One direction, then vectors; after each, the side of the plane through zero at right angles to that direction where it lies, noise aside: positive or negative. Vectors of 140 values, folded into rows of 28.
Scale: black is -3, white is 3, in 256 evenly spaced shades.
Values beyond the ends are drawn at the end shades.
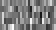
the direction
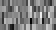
negative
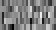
negative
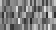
negative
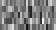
positive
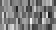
positive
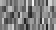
positive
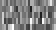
positive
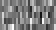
positive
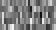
positive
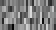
negative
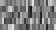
positive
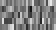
positive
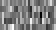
positive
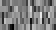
negative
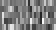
positive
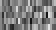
negative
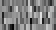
negative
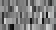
negative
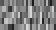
negative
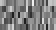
positive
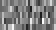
positive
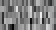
negative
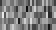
positive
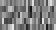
positive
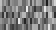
negative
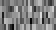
negative
